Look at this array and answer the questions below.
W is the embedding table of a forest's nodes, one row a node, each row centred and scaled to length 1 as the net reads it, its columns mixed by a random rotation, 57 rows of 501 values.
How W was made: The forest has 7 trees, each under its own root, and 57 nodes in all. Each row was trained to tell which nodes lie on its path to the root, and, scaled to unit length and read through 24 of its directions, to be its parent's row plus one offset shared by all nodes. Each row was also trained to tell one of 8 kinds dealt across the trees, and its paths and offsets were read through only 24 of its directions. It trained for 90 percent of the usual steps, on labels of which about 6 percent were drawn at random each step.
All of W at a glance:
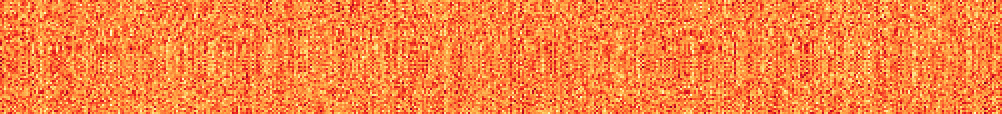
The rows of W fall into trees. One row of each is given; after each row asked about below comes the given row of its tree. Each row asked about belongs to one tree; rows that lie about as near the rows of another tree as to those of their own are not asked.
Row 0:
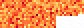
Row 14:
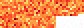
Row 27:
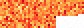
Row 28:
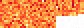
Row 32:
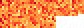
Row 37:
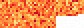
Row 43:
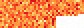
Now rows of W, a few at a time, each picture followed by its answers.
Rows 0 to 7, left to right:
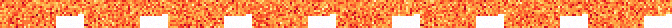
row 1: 27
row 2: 43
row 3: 14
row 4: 14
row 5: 27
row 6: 32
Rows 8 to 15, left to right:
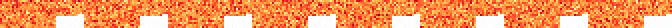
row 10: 28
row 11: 43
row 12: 37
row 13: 32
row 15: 14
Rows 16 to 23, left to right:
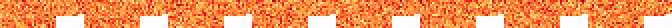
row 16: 37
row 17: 14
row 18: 27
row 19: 27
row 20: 27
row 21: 32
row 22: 37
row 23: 37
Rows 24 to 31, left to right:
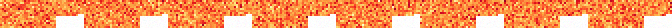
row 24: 37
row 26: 37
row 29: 43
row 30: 32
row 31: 37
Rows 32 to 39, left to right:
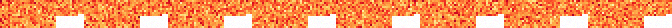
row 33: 27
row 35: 32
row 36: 37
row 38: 32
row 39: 27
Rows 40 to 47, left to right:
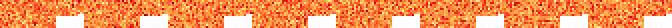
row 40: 37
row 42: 27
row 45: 28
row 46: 28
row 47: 32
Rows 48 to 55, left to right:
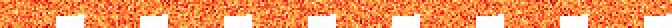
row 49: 37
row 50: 27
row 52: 32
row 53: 43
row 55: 32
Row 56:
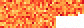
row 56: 32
